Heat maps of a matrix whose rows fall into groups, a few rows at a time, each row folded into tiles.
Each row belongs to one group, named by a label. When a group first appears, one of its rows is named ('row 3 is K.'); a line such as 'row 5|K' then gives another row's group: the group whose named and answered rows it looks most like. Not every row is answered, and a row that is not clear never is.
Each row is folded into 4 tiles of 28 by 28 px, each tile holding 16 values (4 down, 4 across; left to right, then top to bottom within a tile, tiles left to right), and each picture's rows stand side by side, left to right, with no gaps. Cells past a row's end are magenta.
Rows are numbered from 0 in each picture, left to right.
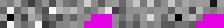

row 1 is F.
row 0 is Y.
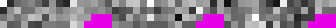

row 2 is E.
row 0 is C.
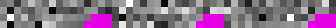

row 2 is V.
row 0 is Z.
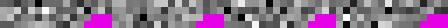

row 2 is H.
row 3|Z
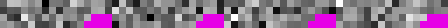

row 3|C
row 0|H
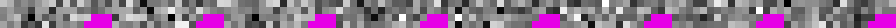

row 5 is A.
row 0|C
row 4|Z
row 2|C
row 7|E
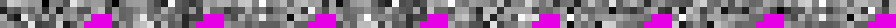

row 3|E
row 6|Z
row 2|F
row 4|C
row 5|Z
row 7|F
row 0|H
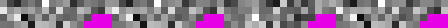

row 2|E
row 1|A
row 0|A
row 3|A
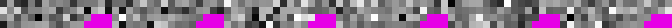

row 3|F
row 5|Y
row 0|V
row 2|C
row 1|Z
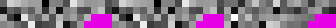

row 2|Z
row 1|H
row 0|H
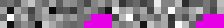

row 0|Z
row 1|A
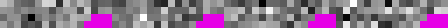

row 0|C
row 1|E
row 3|Y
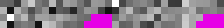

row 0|Z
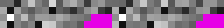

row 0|Z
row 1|Z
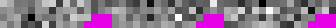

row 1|V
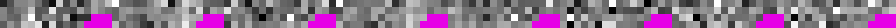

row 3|C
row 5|Z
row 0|E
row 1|C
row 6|A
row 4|V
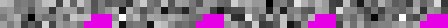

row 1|Z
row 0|C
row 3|V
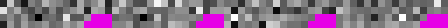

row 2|Z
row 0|V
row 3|V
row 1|C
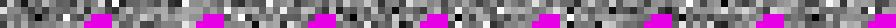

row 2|A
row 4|Y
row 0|V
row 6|Y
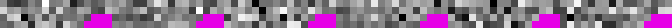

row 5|Y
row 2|A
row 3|F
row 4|H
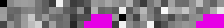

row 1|Y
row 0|E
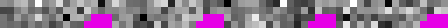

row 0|F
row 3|Y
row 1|C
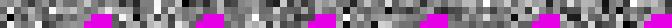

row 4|F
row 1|A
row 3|Z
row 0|Y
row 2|E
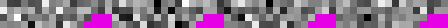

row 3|C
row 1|H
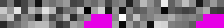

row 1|Z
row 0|V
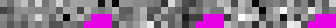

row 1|E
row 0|F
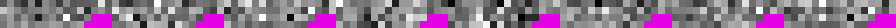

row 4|E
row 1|A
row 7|F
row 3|C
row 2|F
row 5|V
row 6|C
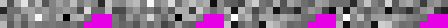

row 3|Z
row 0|F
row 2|Z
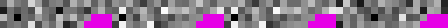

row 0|H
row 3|V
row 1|Y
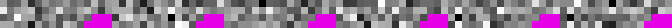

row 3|A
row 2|V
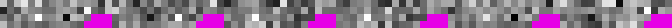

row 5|C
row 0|F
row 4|F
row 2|E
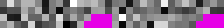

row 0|H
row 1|Z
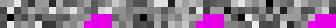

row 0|Y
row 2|H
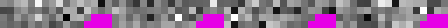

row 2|Z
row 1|V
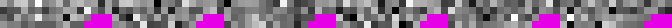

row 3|H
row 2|E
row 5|Z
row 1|H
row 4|V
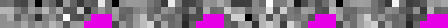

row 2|A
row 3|E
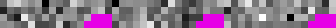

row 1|E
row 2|F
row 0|H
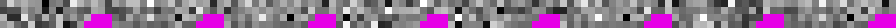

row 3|Y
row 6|E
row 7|F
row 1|F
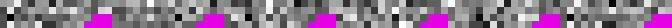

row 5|Y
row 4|C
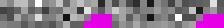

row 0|F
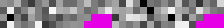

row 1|A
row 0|Y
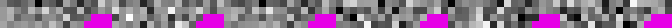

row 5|H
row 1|A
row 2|V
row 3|H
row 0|V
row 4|E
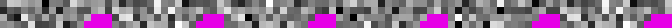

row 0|H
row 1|A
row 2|A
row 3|H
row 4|Z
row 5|A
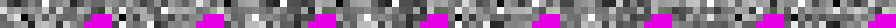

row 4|Y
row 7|Y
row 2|E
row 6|F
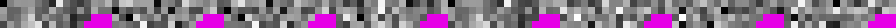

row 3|A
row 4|E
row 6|Z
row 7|Y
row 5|A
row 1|H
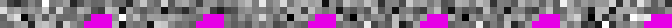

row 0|A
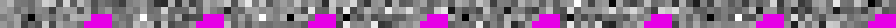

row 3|Y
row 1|E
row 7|Z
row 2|F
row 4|H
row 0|C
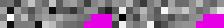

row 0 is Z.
